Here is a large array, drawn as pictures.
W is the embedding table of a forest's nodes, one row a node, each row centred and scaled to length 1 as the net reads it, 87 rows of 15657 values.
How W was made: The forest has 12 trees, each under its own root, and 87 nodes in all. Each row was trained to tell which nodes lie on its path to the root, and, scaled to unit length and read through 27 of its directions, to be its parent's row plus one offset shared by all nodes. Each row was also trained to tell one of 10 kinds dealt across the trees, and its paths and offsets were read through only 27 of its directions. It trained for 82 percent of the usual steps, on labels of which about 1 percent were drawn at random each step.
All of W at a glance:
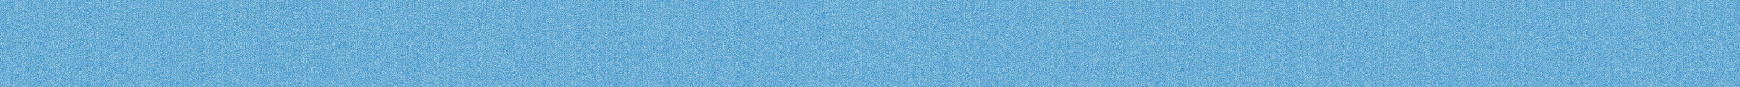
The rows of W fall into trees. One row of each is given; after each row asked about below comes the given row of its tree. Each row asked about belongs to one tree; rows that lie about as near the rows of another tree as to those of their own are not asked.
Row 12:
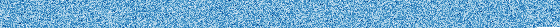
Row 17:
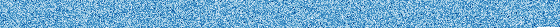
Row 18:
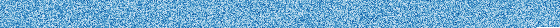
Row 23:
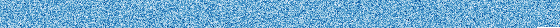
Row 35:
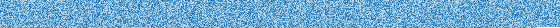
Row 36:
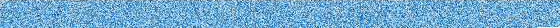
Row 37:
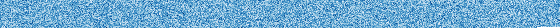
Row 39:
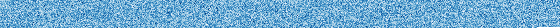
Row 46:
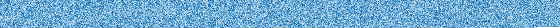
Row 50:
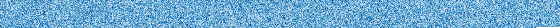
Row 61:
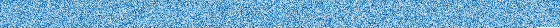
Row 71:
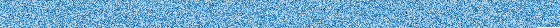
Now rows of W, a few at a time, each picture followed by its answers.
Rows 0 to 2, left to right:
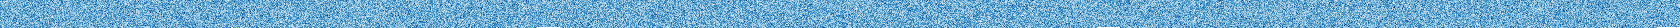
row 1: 17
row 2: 46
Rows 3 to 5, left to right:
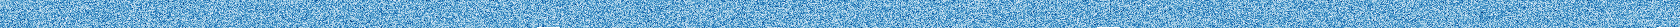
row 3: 39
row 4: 50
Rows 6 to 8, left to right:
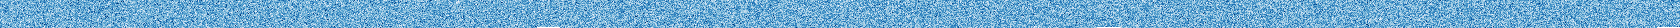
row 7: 46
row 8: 17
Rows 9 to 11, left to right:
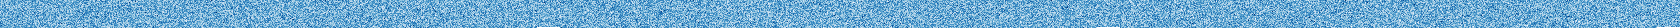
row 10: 18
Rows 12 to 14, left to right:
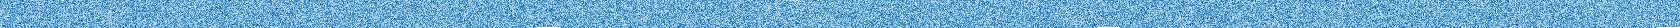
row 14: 37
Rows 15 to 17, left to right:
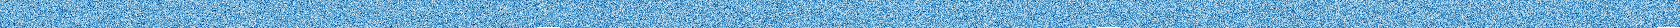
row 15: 46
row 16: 50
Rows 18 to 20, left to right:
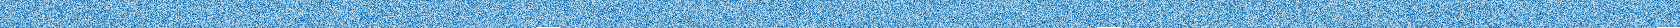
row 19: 71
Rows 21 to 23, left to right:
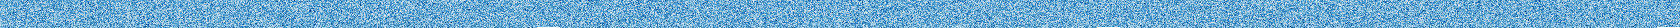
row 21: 17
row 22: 50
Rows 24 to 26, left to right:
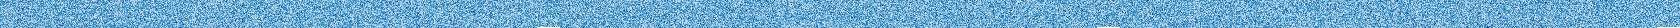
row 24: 61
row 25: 37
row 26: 36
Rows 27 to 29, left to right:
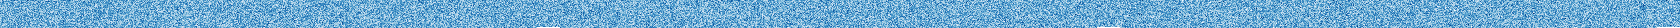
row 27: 39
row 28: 36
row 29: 12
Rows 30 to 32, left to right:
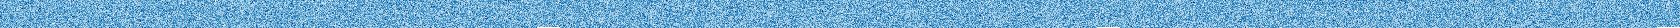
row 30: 23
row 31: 18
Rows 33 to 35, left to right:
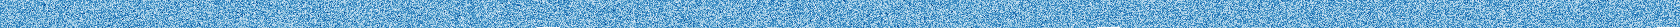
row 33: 18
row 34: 71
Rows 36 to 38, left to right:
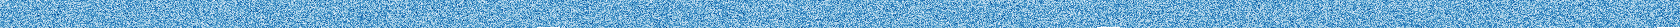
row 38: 17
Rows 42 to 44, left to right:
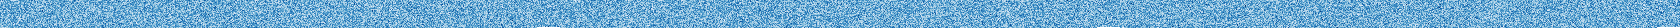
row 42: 12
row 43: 23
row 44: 39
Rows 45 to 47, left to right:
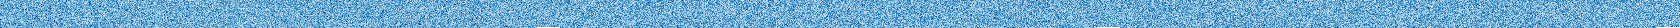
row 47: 18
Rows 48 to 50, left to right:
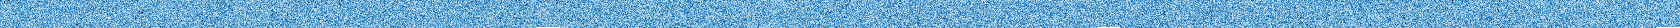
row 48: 46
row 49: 36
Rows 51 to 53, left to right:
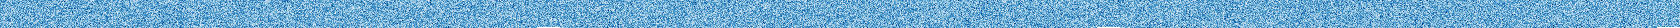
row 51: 50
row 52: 17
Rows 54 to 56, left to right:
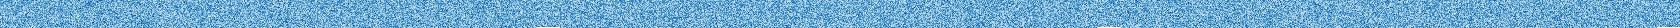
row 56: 17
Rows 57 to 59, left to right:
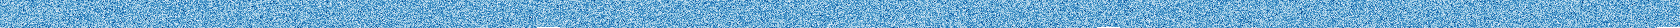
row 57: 50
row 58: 37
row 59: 71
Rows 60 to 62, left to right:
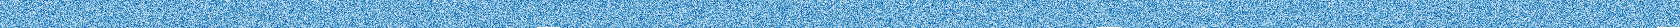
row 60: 71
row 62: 36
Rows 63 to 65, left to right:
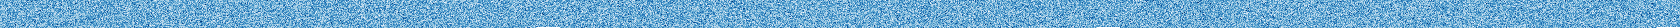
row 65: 50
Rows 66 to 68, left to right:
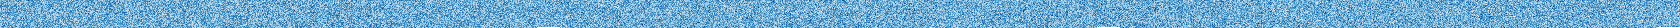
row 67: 12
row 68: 46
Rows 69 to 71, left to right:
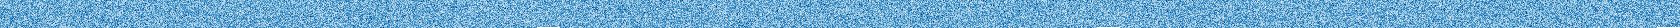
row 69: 23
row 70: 46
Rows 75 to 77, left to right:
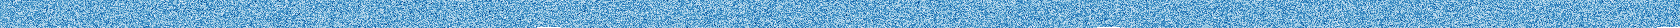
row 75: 23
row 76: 35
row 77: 37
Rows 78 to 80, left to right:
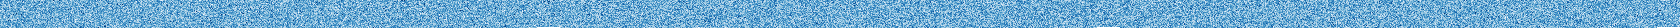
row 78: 46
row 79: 35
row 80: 46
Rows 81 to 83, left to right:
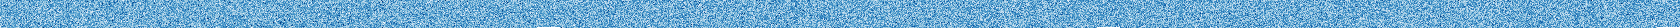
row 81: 17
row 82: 71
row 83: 18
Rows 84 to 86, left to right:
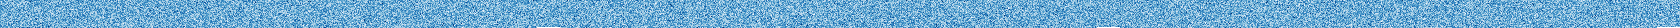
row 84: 50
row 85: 17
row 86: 50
